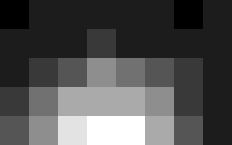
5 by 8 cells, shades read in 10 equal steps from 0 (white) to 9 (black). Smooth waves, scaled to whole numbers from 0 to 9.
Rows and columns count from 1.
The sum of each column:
38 32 26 22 24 29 37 40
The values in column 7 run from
6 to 9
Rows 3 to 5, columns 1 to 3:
8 7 6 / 7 5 3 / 6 4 1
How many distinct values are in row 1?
2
